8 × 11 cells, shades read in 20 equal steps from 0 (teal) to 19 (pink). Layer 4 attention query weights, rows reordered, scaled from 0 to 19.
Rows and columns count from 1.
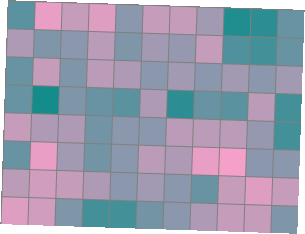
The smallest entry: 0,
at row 4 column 2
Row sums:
118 109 124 75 126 139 144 120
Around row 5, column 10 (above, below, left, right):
14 10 14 4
